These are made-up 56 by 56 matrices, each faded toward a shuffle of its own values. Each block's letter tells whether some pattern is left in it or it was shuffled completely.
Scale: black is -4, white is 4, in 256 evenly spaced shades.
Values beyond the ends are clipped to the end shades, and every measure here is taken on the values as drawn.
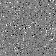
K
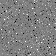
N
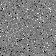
N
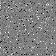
K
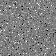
N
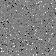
N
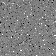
N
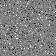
N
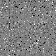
K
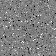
N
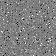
N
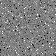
N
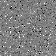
K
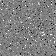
N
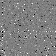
K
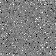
K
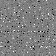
K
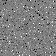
N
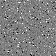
N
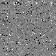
K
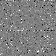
K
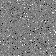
N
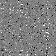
K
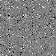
K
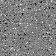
K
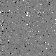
K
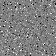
N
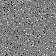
N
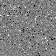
N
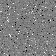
N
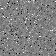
N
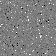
N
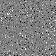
K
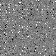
K
